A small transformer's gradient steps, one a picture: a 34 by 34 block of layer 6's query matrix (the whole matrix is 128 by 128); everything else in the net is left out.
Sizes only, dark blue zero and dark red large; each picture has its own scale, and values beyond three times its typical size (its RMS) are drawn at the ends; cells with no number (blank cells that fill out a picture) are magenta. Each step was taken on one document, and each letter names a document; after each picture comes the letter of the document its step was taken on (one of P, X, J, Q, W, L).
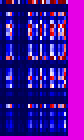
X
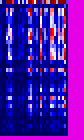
X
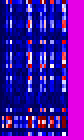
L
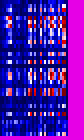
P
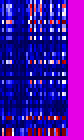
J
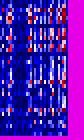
P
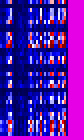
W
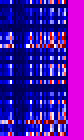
W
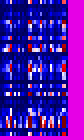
L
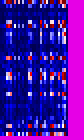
X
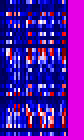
L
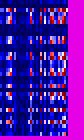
W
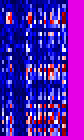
P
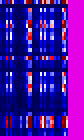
L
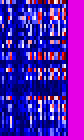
P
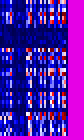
J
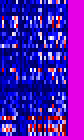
P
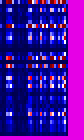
X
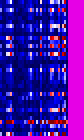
W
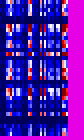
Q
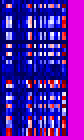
J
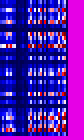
P
